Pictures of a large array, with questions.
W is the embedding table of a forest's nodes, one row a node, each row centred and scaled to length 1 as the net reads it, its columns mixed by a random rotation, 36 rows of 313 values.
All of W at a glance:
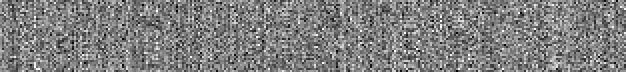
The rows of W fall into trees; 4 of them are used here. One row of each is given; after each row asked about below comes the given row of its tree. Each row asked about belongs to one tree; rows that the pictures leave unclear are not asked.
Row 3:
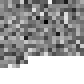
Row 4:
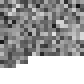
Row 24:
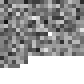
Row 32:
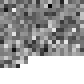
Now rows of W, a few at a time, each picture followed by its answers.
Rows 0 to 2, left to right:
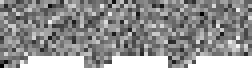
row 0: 32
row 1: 4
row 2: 32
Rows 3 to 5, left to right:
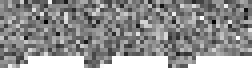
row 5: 24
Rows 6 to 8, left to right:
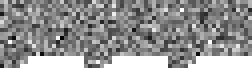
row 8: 32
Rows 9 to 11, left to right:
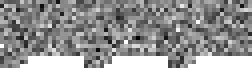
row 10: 32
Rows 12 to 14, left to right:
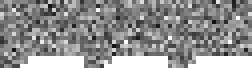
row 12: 32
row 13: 32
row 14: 3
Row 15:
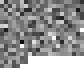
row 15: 24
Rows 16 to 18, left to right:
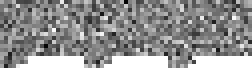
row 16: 4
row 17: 4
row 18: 3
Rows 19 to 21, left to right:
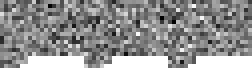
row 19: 32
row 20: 4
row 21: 24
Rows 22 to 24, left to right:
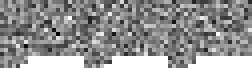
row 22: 3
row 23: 4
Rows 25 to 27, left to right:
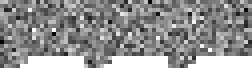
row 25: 32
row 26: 4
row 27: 24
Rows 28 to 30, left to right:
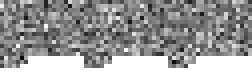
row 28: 3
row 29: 24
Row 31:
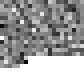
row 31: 3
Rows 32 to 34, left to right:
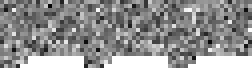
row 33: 32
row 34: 24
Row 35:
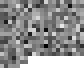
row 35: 4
